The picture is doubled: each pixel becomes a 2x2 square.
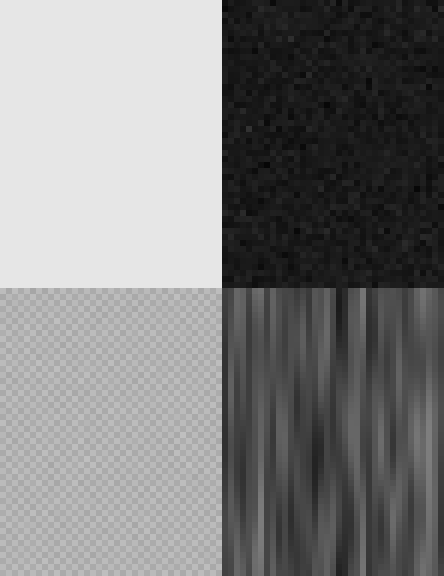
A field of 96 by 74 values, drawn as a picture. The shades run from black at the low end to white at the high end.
It is made of 2 by 2 panels. Panel 1,1: very high, flat. Panel 1,2: very low, fine-grained, faint in contrast. Panel 2,1: high, checkered, faint in contrast. Panel 2,2: low, streaked downward.
